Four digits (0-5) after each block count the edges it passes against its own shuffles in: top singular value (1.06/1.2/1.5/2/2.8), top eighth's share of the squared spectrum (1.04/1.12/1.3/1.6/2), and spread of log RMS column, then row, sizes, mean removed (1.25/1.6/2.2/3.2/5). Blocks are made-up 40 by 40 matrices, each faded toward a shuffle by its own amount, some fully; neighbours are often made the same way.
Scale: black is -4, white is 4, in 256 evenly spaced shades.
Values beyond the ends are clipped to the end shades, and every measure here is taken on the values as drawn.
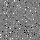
1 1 0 0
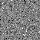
0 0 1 0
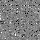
2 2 0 1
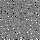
2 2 0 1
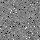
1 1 0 0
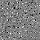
2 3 1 1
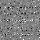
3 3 0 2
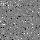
1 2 0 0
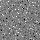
0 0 0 0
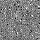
2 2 0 1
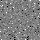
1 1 0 0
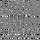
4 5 1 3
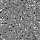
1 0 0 0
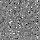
1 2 1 0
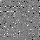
3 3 1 1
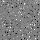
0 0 0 0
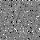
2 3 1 1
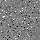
0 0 0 0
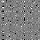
4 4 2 2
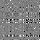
4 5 2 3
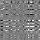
4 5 2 3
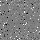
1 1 0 0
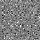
3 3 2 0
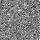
1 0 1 0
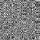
3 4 2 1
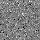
0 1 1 0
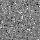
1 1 0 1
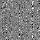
2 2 3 0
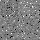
1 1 0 0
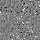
2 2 0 0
